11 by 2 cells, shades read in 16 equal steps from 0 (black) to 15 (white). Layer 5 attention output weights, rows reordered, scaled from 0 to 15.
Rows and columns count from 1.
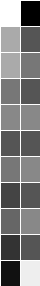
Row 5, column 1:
8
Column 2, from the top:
0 5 7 5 8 5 8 5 8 5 14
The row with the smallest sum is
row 10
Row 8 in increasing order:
4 5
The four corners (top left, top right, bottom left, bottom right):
15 0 1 14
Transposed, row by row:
15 10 10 7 8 5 7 4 6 3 1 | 0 5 7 5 8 5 8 5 8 5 14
